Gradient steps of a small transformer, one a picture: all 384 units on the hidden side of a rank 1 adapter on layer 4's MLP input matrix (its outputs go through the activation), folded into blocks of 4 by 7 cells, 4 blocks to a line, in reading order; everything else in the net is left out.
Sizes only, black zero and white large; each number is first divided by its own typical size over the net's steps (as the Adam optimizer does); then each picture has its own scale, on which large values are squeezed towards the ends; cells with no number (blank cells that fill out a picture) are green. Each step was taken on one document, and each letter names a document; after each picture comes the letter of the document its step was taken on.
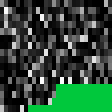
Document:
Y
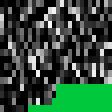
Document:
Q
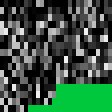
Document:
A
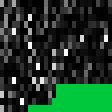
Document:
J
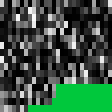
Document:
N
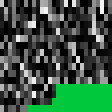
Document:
N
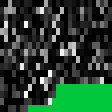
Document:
Y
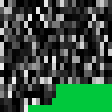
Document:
J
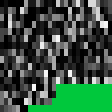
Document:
Q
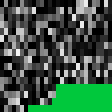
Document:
A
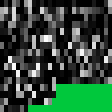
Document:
N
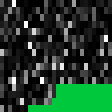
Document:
J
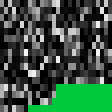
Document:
N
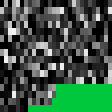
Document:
Q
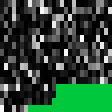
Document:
N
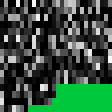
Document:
N
